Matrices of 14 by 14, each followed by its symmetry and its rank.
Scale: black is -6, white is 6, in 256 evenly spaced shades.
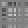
symmetric, rank one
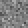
antisymmetric, full rank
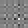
symmetric, rank one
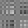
symmetric, rank one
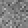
antisymmetric, full rank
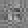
antisymmetric, rank two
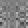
neither, rank two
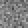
antisymmetric, full rank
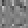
neither, rank two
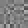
antisymmetric, rank two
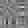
antisymmetric, rank two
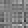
antisymmetric, rank two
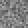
antisymmetric, full rank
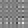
symmetric, rank one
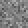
antisymmetric, full rank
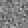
antisymmetric, full rank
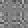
antisymmetric, rank two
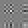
symmetric, rank one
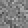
antisymmetric, full rank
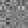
antisymmetric, rank two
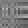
neither, rank two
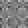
antisymmetric, rank two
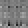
neither, rank two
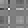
symmetric, rank one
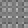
symmetric, rank one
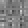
neither, rank two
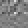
neither, rank two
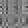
neither, rank two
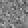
antisymmetric, full rank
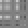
symmetric, rank one
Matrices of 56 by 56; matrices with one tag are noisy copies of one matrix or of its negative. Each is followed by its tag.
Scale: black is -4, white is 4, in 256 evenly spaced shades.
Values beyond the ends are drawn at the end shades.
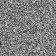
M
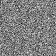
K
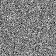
K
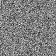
K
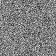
K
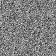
K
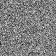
M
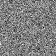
M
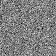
K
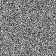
K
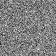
M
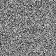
M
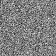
K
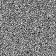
K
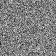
M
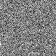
M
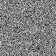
M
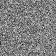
M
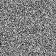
M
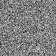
M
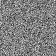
K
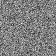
K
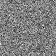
M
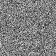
M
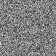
M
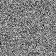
M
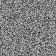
K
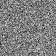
M
